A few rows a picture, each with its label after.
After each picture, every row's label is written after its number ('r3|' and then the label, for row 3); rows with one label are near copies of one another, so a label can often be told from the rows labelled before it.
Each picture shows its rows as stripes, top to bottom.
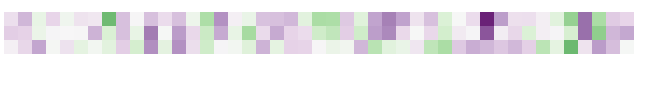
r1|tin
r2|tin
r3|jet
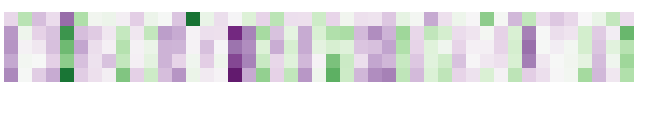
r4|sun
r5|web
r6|web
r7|web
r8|web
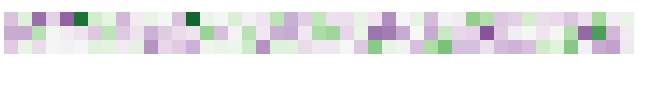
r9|sun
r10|tin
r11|jet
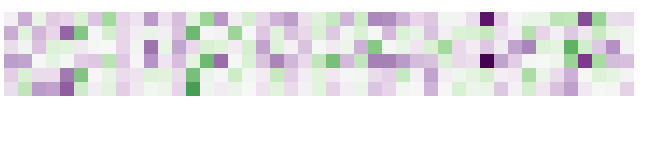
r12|tin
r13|sun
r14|jet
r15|tin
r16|sun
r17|sun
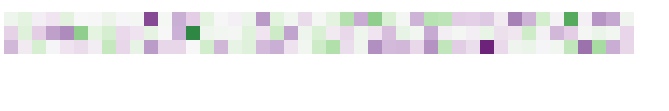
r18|jet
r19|sun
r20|tin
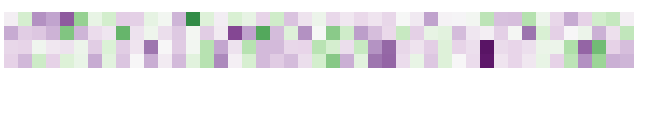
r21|sun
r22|web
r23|tin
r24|tin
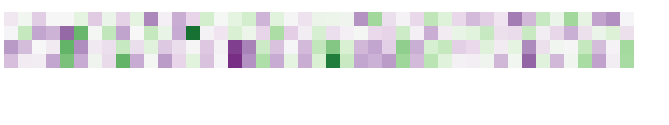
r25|jet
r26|sun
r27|web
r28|web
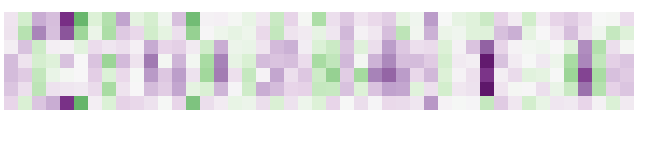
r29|sun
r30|sun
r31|tin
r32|tin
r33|tin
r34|tin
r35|sun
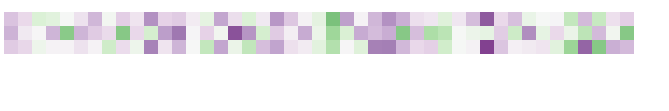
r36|tin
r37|web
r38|tin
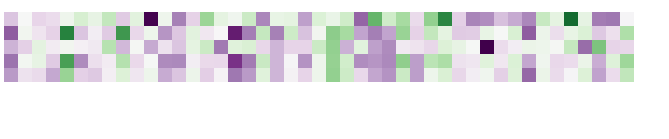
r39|jet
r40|web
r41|tin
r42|web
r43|web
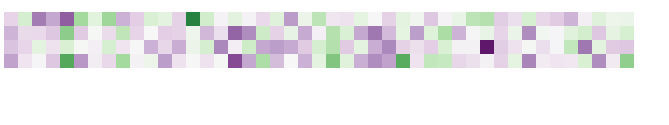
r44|sun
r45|web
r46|tin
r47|web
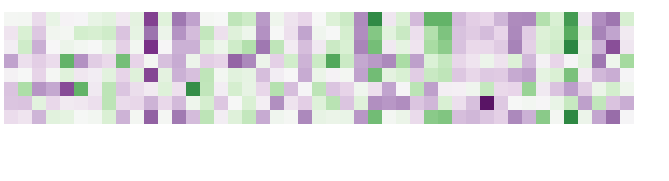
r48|jet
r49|jet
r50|jet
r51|web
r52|jet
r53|sun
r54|tin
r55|jet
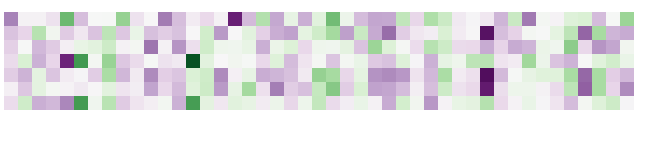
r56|web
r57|tin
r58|jet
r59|sun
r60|tin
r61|tin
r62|sun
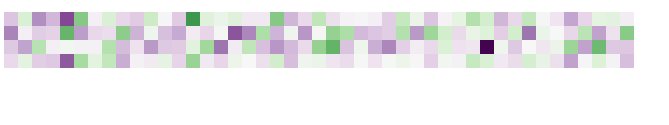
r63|sun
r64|web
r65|tin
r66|sun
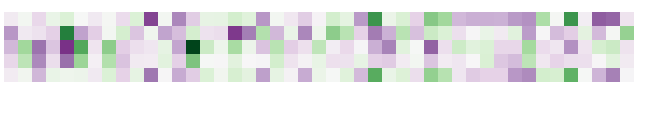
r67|jet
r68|web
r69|sun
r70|sun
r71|jet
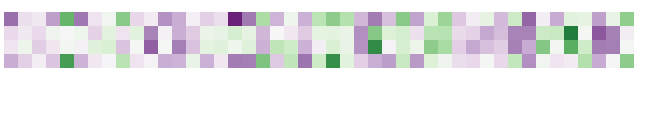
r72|web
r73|jet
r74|jet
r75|web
